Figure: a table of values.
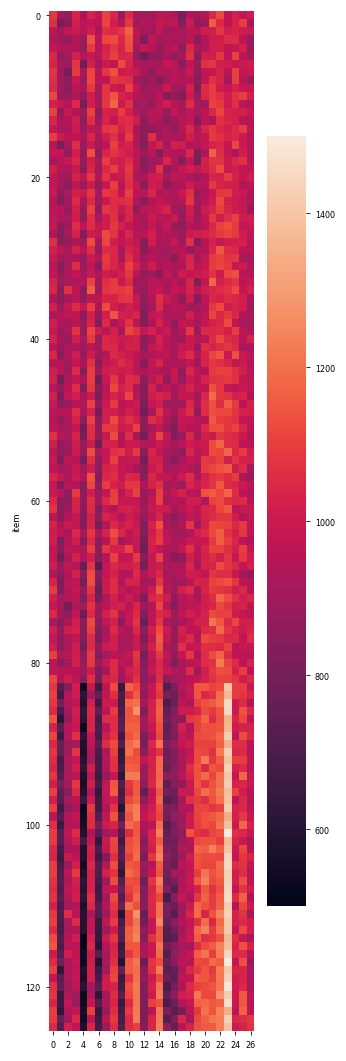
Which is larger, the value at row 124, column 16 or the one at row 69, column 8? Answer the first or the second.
the second
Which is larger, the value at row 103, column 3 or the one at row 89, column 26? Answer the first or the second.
the second
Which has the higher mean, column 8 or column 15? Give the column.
8
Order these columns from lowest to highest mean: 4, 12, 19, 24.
4, 12, 19, 24
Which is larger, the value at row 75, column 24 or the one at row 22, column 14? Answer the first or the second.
the first
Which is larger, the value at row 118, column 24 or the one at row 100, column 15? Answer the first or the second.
the first
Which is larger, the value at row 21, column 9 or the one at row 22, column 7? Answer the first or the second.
the second
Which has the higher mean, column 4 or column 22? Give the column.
22
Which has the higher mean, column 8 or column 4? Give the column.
8
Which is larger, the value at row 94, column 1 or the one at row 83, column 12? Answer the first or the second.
the second
